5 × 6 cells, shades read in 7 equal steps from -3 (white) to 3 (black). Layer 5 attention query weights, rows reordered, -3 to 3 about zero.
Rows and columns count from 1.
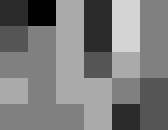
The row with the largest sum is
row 1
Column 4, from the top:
2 2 1 -1 -1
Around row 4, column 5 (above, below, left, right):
-1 2 -1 1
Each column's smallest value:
-1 0 -1 -1 -2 0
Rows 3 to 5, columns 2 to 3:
0 -1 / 0 -1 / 0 0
